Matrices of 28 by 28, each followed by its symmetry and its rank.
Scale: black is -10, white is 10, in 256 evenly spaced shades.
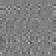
neither, rank three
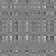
neither, rank two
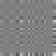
symmetric, rank one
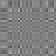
symmetric, rank one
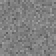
neither, full rank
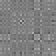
symmetric, rank three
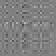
antisymmetric, rank two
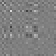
symmetric, rank three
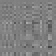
neither, rank two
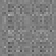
neither, rank three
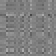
neither, rank two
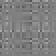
antisymmetric, rank two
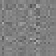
neither, rank three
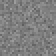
neither, full rank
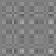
symmetric, rank one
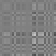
symmetric, rank one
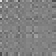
symmetric, rank three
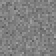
neither, full rank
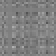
antisymmetric, rank two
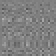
neither, rank three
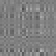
neither, rank two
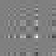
symmetric, rank one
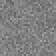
neither, full rank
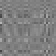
neither, rank two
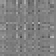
neither, rank three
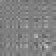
symmetric, rank three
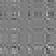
antisymmetric, rank two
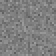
neither, full rank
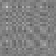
symmetric, rank three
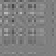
antisymmetric, rank two
